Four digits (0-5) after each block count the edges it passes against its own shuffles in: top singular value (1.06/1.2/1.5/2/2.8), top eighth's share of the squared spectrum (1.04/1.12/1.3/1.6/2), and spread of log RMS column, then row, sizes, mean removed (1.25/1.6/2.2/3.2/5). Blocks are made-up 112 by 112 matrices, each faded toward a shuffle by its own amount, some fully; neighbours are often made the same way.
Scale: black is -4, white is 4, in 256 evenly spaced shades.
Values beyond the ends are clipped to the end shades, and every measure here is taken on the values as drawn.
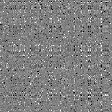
5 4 3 2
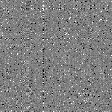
4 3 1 2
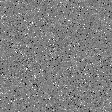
1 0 0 0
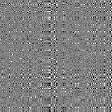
5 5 4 4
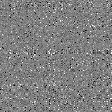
4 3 2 2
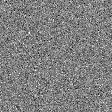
0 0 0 0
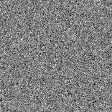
0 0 1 0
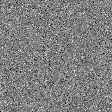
0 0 0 0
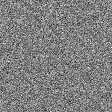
0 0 0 0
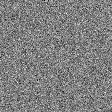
1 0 0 0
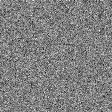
1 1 0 0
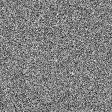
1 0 0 0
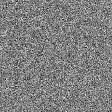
3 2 1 1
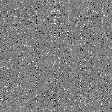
3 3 2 1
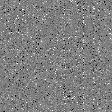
3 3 2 1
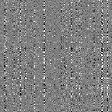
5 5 4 2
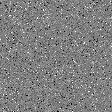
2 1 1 0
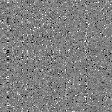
4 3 2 2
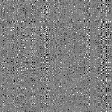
4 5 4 3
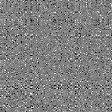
5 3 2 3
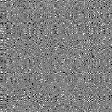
5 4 3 3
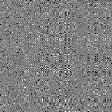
5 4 3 3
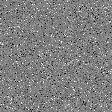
2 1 0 0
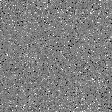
3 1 0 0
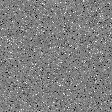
0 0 0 0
